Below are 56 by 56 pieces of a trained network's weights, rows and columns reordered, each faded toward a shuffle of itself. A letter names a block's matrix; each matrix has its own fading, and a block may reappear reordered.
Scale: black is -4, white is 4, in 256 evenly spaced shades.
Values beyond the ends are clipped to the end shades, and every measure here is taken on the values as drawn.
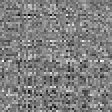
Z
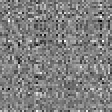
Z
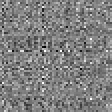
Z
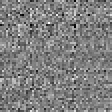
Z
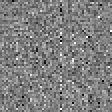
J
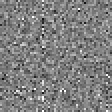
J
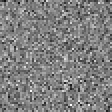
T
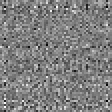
Z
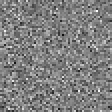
T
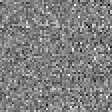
T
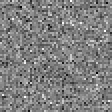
J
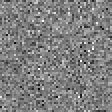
J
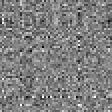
Z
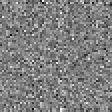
T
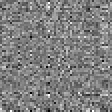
Z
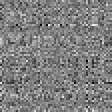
Z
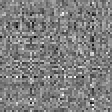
Z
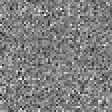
T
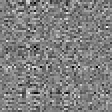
Z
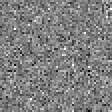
J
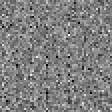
J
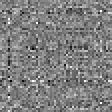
Z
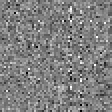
J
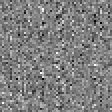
J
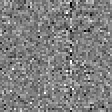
J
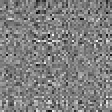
Z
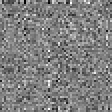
Z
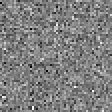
J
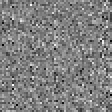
J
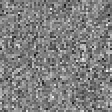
T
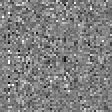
J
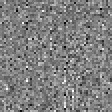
J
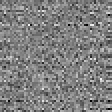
Z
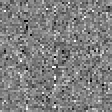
J
